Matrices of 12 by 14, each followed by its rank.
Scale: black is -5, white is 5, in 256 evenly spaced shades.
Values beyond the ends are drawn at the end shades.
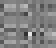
two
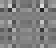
one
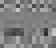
two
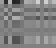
one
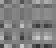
one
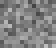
full rank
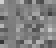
two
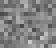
full rank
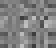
two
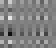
one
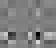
one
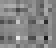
two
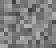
full rank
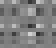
one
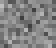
full rank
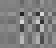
one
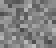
full rank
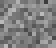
full rank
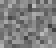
full rank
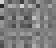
two
